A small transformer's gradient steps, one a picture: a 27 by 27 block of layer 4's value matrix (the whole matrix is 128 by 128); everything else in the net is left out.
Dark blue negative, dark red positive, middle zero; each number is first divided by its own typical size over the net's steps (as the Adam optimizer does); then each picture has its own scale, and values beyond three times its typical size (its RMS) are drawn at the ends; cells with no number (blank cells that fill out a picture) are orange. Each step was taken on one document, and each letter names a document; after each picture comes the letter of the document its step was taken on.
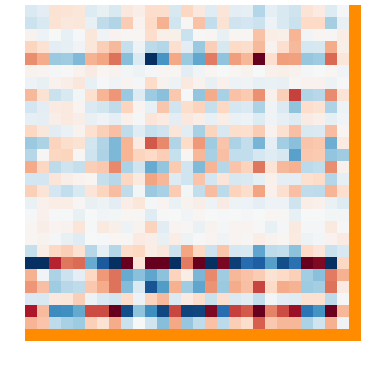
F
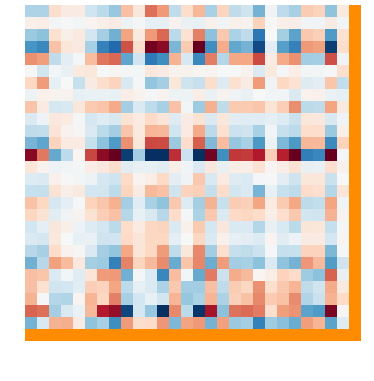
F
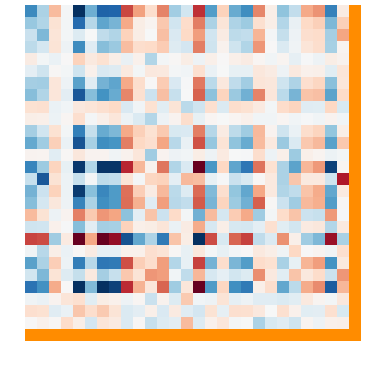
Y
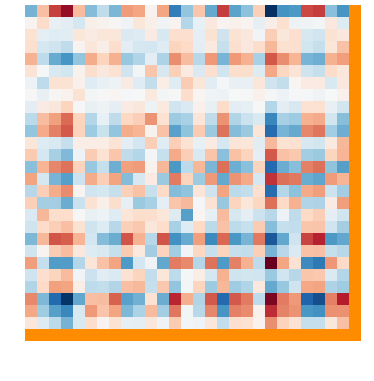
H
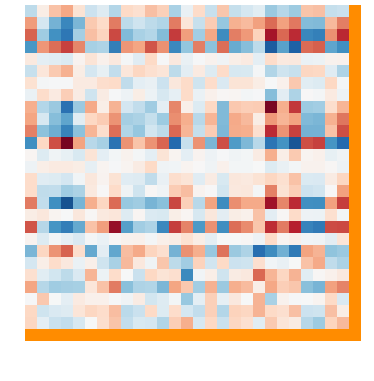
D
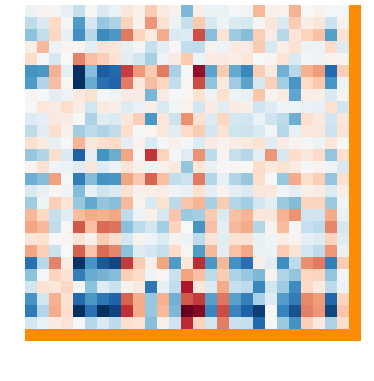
Y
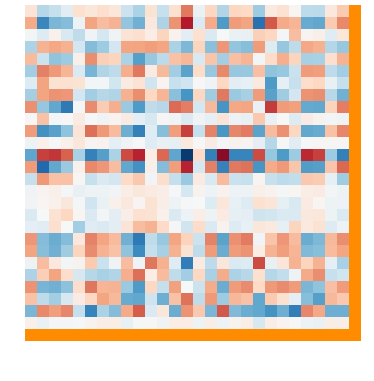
H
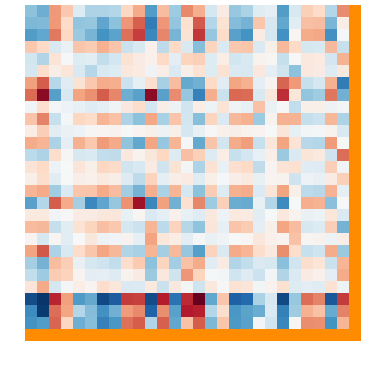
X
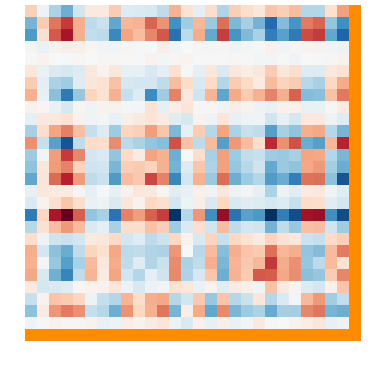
D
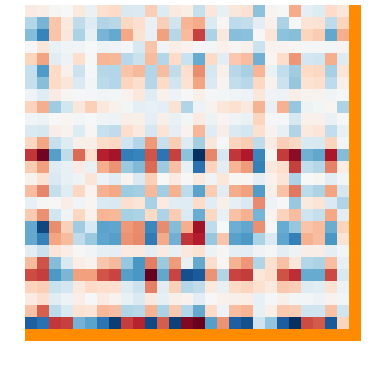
X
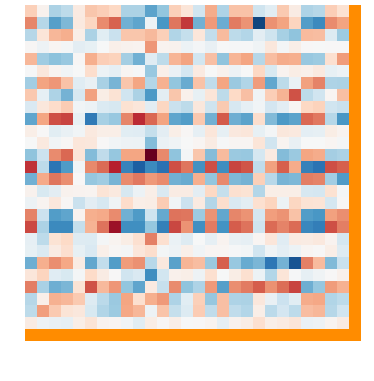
H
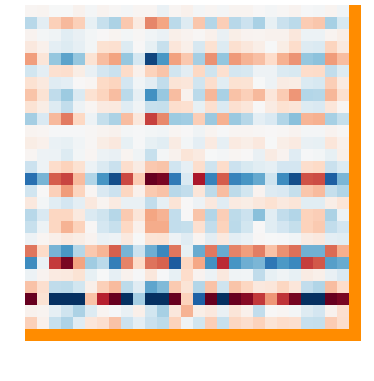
F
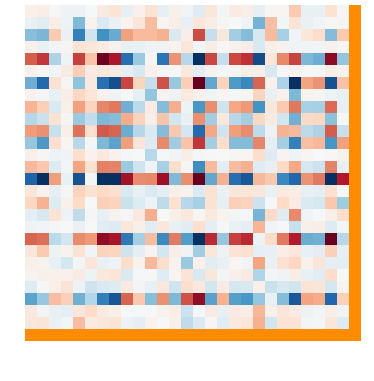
Y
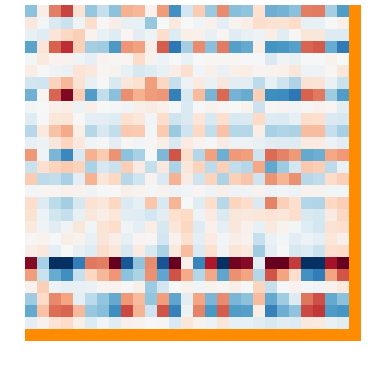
H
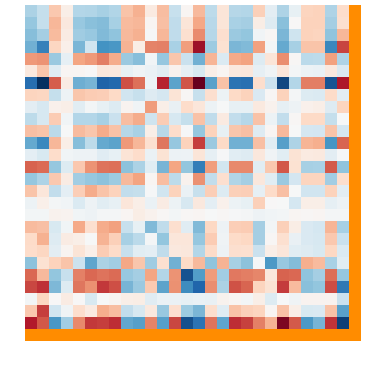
Y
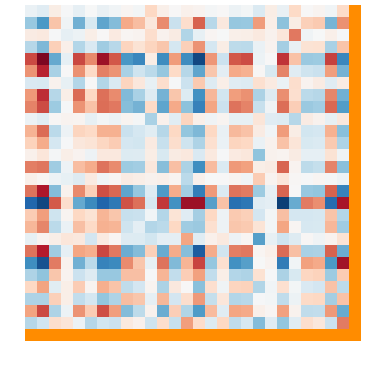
X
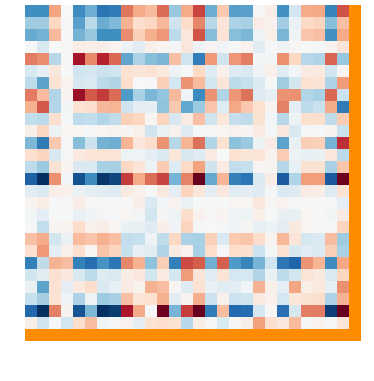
Y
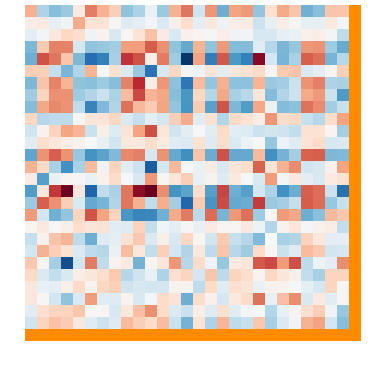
H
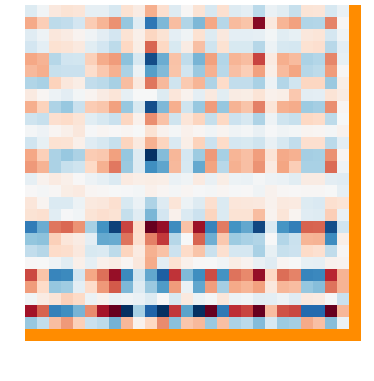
F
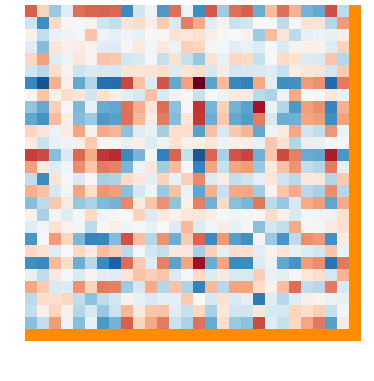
X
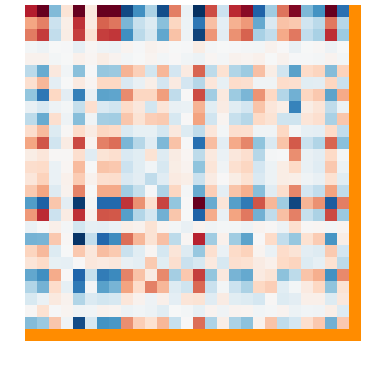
X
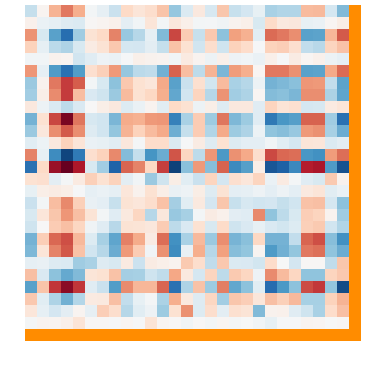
D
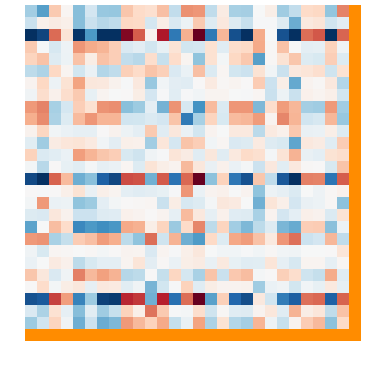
Y
